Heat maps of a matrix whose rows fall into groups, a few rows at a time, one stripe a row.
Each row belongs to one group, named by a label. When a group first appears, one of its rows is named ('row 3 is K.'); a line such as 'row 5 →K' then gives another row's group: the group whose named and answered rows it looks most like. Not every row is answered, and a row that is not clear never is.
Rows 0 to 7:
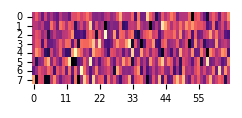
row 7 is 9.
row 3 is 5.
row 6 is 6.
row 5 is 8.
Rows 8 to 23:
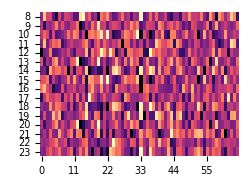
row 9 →8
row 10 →5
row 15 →5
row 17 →6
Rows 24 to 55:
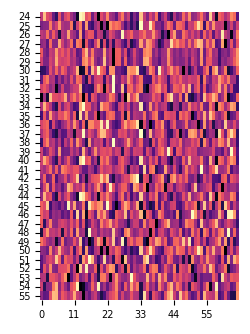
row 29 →6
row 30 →8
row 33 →8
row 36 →5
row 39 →9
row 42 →5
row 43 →5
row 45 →5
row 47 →9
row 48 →6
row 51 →6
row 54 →8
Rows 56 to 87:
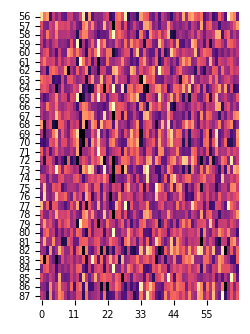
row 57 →6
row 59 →8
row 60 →5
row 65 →8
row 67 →6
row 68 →9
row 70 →8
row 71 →8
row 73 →6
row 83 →9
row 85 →9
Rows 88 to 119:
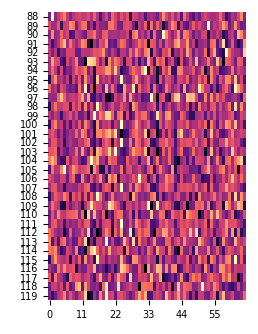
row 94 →5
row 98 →6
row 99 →8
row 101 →5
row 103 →5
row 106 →5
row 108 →6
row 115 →6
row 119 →8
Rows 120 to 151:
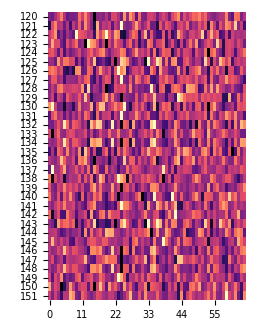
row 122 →5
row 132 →6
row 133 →9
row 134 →6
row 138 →9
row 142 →9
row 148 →6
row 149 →9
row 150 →9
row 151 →9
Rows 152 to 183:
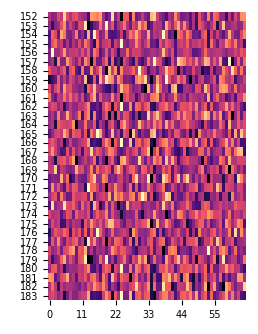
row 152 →6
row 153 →8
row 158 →5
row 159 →8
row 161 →6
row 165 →6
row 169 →5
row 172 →5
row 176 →6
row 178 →9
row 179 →8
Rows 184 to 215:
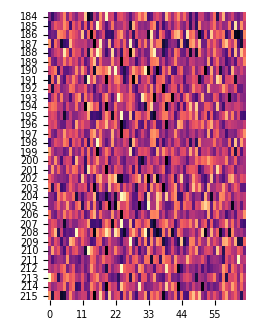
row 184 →8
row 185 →6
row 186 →8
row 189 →6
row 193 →5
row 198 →6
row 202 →5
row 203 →9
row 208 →5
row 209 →9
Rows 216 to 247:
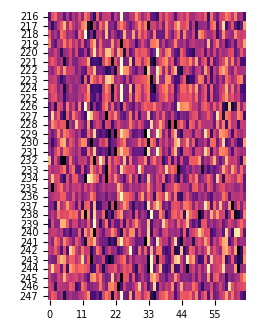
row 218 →8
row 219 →6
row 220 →8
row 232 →9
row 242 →9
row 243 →8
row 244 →9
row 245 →6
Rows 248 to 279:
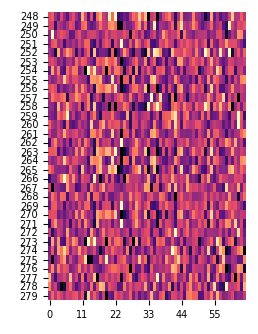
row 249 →5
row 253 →5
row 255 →6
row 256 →5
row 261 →6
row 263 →5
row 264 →6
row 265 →5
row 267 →9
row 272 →9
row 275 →8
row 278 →9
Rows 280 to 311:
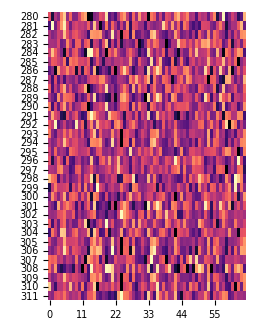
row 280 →8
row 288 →8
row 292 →5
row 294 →6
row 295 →9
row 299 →6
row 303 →8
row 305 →6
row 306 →6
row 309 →6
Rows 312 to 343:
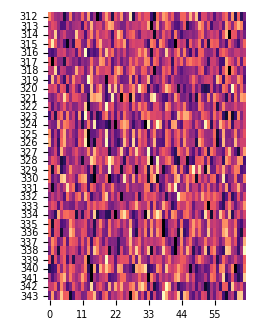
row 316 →8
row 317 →9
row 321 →6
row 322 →8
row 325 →8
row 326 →8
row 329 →9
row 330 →8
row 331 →9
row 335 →9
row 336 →9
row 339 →8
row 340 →8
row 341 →8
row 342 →5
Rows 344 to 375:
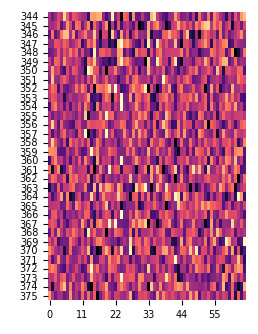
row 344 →6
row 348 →8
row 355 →8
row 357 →8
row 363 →8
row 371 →9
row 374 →8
